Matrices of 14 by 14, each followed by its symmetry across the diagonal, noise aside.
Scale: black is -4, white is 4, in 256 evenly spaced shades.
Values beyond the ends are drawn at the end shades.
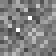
symmetric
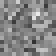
neither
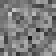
symmetric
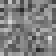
antisymmetric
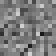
neither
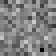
neither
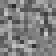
antisymmetric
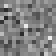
neither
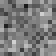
symmetric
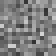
antisymmetric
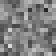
antisymmetric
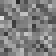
antisymmetric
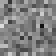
neither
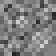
symmetric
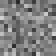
antisymmetric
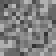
symmetric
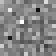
symmetric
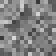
symmetric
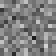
neither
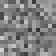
neither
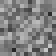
symmetric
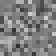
antisymmetric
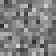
neither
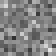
symmetric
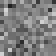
antisymmetric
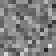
antisymmetric
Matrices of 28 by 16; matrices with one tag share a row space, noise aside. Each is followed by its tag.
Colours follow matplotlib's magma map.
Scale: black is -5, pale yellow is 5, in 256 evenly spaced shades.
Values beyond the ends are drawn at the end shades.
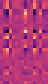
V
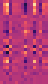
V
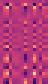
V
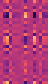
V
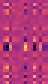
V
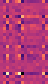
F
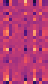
V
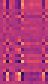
F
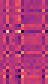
F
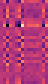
F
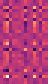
V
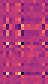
F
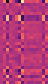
F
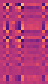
F
